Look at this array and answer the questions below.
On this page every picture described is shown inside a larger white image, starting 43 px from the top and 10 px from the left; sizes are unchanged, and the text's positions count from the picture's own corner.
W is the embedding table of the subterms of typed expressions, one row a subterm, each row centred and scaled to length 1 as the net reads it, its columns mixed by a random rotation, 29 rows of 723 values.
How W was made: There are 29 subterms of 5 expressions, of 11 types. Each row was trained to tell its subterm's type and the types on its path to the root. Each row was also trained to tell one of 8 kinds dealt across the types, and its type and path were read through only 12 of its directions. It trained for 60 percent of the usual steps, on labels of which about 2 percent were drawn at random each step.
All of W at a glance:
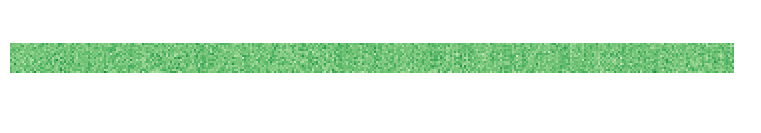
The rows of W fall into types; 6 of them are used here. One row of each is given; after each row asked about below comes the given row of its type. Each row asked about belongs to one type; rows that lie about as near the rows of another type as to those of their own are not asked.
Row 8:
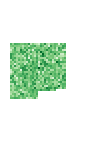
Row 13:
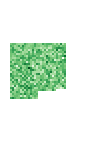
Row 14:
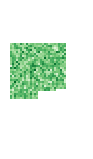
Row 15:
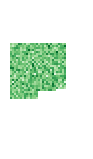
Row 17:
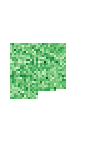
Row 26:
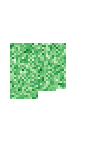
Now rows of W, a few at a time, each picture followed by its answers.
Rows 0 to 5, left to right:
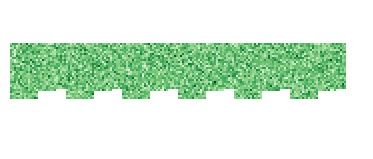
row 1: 17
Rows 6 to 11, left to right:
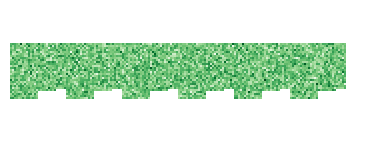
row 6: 14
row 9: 17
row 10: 13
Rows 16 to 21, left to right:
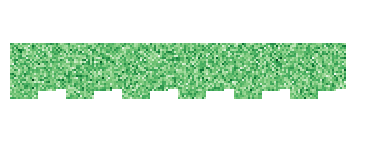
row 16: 13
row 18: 26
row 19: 8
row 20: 15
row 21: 15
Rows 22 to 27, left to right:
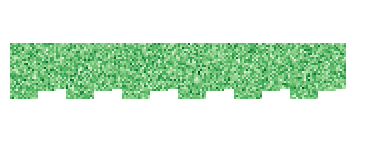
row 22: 13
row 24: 8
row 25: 14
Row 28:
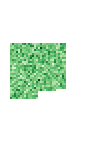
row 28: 8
